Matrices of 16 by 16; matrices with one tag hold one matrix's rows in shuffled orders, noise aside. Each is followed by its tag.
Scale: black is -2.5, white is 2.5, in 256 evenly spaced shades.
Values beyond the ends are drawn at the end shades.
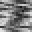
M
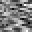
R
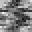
M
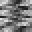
M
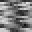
M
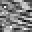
R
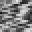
R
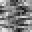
M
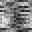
M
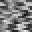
R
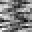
M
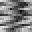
M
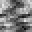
M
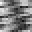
M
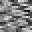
R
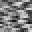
R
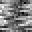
M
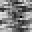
M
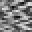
R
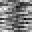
M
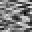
R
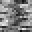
M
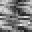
M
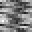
M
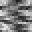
M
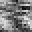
M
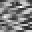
R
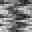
M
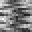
M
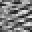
R
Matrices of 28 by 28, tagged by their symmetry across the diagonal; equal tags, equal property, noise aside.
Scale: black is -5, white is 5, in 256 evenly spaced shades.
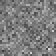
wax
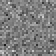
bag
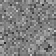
wax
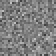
wax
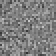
bag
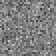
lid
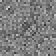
wax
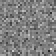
lid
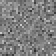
wax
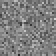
lid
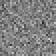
bag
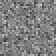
lid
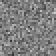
lid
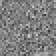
bag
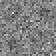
wax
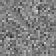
lid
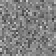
bag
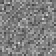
wax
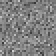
bag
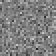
lid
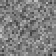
wax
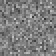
bag
